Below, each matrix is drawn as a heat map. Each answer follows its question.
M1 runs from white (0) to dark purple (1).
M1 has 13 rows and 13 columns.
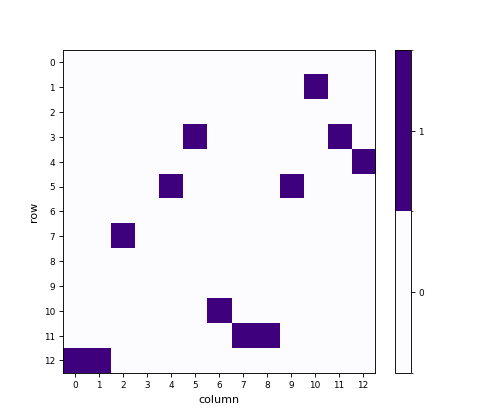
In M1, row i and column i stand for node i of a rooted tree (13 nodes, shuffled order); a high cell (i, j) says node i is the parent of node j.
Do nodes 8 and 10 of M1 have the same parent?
no
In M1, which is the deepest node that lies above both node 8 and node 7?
11
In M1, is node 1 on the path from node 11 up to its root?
no
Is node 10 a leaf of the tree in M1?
no
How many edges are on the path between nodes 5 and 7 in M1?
3
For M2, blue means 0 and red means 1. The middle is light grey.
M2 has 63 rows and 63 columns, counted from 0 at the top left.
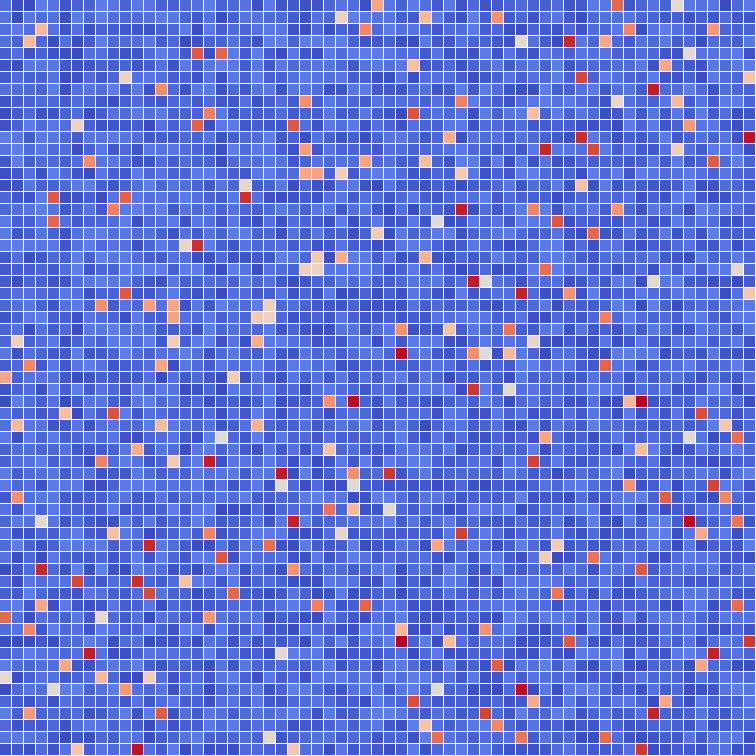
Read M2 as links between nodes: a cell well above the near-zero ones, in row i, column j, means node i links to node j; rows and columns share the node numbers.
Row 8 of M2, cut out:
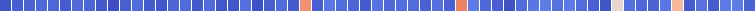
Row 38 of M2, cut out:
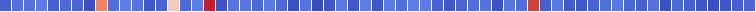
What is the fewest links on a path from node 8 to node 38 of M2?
1
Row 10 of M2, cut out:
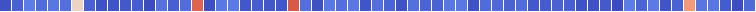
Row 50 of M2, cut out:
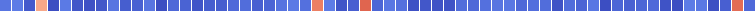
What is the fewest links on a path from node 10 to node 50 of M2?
4
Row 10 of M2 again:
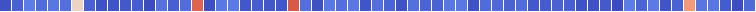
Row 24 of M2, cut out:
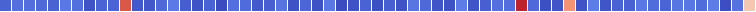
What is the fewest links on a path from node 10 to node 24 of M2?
1
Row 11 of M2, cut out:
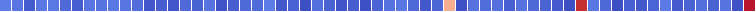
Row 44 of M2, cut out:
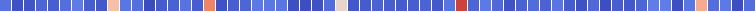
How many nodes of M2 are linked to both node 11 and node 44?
0
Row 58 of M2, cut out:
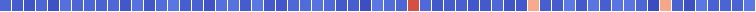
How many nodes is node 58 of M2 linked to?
3
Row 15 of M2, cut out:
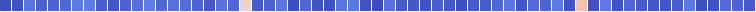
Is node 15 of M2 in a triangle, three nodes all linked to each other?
no
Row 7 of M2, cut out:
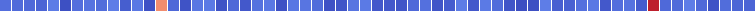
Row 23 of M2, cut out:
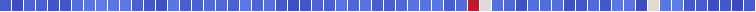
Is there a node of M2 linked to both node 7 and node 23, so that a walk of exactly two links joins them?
yes
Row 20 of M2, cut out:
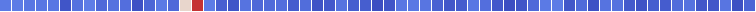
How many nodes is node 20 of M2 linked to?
2
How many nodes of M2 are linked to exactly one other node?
0
